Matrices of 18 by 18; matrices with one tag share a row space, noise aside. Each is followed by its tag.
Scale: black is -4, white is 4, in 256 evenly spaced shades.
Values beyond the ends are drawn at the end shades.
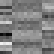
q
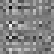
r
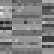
q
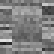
q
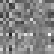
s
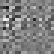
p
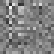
r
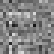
r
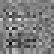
r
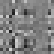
s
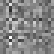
r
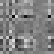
s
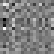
p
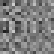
p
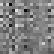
s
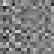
p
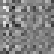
p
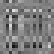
r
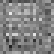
r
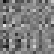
p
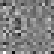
p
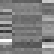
q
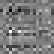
r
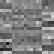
q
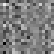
p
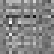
r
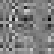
s
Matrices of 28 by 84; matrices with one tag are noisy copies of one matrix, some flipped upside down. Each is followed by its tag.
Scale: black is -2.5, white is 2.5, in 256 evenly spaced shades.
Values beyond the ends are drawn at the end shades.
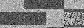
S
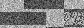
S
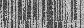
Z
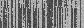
Z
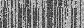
Z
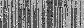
Z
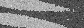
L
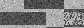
S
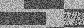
S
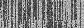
Z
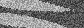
L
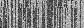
Z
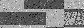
S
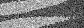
L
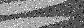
L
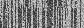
Z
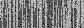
Z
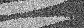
L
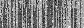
Z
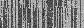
Z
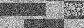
S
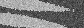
L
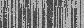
Z
